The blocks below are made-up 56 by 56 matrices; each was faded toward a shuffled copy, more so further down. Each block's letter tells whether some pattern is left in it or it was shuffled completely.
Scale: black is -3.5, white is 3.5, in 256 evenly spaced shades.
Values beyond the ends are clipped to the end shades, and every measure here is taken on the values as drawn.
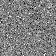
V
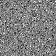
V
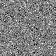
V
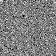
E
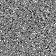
V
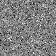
V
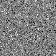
E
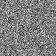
V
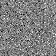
E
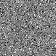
E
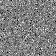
V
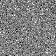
E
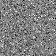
V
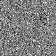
E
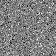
E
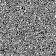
V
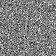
V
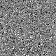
E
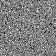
V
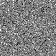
E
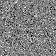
E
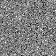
E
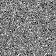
V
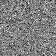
V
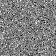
V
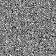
E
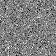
E
